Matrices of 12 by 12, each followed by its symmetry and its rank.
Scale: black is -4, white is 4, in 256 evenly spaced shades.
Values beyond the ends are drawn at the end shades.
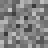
symmetric, full rank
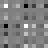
symmetric, rank one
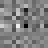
neither, rank two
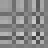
symmetric, rank one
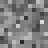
antisymmetric, full rank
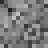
symmetric, full rank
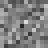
antisymmetric, full rank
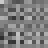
neither, rank two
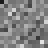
symmetric, full rank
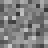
antisymmetric, full rank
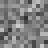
antisymmetric, full rank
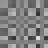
symmetric, rank one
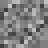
antisymmetric, full rank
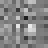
neither, rank two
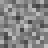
symmetric, full rank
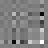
symmetric, rank one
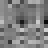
neither, rank two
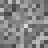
symmetric, full rank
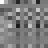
neither, rank two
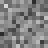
symmetric, full rank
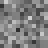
antisymmetric, full rank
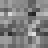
neither, rank two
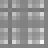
symmetric, rank one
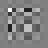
symmetric, rank one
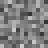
antisymmetric, full rank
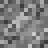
symmetric, full rank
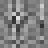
neither, rank two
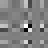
symmetric, rank one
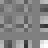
symmetric, rank one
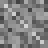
symmetric, full rank
